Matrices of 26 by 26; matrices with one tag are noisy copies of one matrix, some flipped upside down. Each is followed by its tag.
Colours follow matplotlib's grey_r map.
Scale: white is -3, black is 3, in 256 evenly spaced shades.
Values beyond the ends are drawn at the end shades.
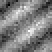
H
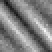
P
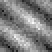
H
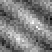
H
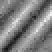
P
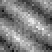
H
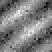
H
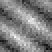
H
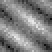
H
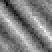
P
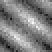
H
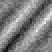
P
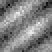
H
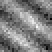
H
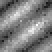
H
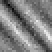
P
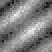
H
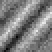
P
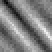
P
